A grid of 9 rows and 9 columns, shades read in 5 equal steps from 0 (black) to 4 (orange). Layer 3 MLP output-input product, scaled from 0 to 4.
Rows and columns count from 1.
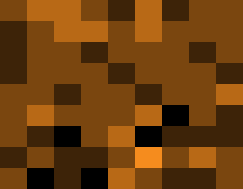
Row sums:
19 20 15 15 17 17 11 18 12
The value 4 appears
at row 8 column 6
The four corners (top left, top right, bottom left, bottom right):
2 2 2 2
